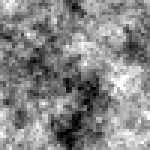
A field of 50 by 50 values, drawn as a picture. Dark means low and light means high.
Ninth with the lowest average: bottom middle. Average level on the scale: 50%. Grain: blotchy. Stripes: none. Histogram: bell-shaped. Mirror symmetry: none.
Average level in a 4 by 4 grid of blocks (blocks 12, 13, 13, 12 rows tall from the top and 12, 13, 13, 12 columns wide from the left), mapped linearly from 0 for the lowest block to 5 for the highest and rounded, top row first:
3 2 3 3 | 1 1 4 2 | 2 1 0 5 | 4 1 1 5
